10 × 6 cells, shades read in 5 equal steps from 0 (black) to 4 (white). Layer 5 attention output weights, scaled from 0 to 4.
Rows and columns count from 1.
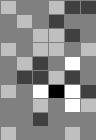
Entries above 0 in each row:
6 6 6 6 6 6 5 6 6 6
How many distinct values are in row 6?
3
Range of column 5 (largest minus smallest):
3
